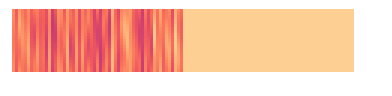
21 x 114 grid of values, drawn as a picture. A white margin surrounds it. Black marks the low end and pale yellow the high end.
It is made of 1 by 2 panels. Panel 1,1: high, streaked downward. Panel 1,2: very high, flat.
